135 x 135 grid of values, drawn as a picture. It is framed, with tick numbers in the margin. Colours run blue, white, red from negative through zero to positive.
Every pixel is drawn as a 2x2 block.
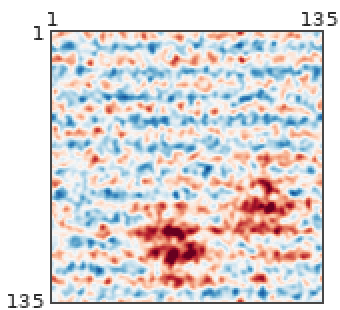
Two bumps rise from the field. Stripes running across repeat 11 times from top to bottom. The bottom middle is the ninth with the highest average.
